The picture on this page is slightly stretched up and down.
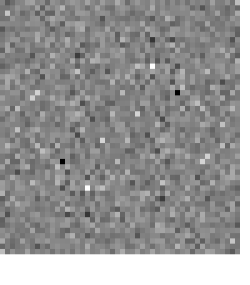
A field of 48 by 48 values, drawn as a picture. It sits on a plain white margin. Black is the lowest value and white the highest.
The distribution is heavy-tailed on both sides. The grain is fine, like static. No single row or column stands out from its neighbours. No seam splits the table. There are no regular stripes. A half turn leaves it unchanged.
